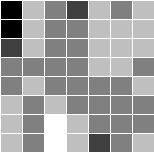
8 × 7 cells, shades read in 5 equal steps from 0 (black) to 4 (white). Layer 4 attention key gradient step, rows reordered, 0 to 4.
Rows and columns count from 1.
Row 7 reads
3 2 4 3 2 2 2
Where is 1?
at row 1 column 4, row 3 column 1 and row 8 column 5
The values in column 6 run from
2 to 3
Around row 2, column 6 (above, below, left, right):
2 3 3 3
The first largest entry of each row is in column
2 2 2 5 2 1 3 3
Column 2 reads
3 3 3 2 3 2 2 2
